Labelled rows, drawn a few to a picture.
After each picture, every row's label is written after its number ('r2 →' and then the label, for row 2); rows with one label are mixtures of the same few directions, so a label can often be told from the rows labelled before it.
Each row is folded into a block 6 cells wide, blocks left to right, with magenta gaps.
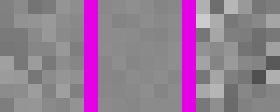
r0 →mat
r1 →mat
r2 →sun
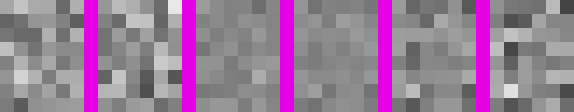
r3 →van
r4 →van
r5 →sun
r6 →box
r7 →box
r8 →box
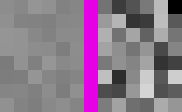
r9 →mat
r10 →van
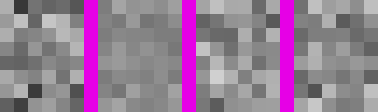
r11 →box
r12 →box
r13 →van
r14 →box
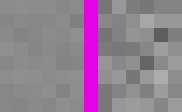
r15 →van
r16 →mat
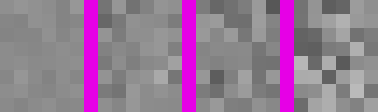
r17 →van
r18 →sun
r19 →van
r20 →mat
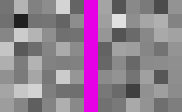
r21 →box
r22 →box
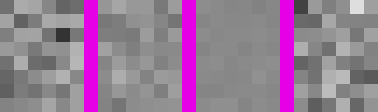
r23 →mat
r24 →van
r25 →sun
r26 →sun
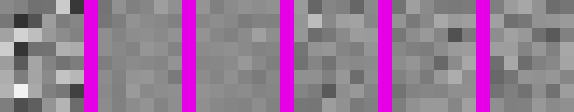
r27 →box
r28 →sun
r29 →mat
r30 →box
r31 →mat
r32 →mat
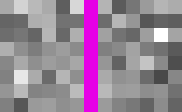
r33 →van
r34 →mat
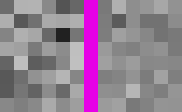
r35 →mat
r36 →box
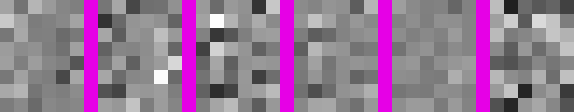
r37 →sun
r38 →sun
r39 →box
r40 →box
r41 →sun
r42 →box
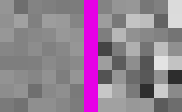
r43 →box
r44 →van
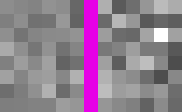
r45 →van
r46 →mat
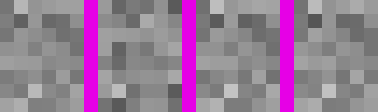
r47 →box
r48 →box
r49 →box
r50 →box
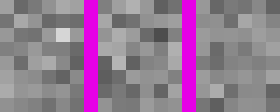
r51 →mat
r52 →mat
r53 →box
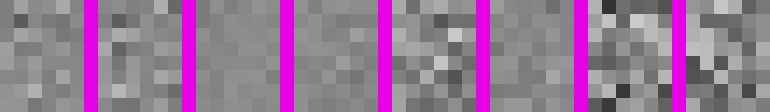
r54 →box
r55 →box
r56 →sun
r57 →mat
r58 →mat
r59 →sun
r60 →box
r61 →mat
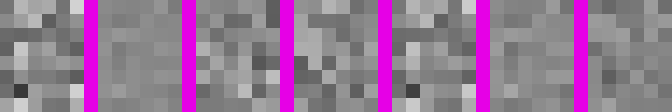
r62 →box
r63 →box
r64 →van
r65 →mat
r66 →box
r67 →box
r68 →van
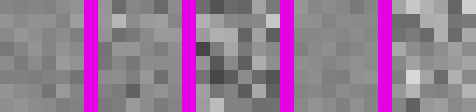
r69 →van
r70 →box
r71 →van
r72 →sun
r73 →van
